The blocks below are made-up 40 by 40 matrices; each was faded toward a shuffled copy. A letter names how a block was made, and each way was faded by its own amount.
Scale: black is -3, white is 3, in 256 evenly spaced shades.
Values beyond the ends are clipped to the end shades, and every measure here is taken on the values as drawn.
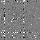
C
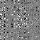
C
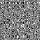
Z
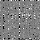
C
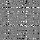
C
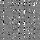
C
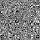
Z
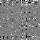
C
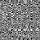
Z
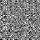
Z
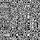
Z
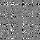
C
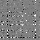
C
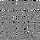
C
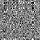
Z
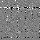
C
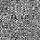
Z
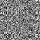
Z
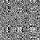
Z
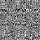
Z
